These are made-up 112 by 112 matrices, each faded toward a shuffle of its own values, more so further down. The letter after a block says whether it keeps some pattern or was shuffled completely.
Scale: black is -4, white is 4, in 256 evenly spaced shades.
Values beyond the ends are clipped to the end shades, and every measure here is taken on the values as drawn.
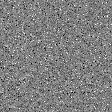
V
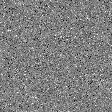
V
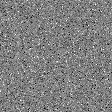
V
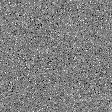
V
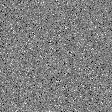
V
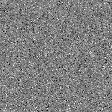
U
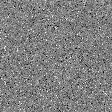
V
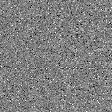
U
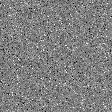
V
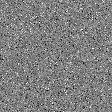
V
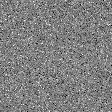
V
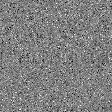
U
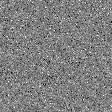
V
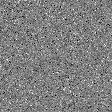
V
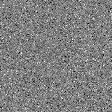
U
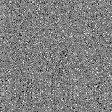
U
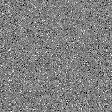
U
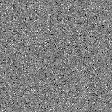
U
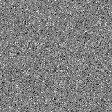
U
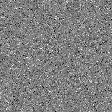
U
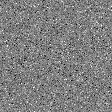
V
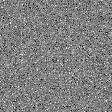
U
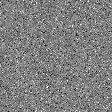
V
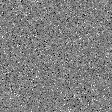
V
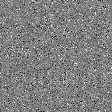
U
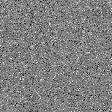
U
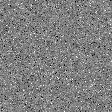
V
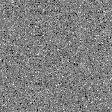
U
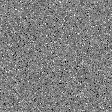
V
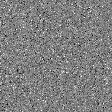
U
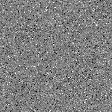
U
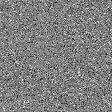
U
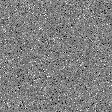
V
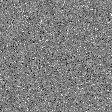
V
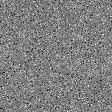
V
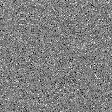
U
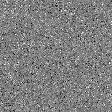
U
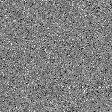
U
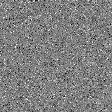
U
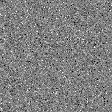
U
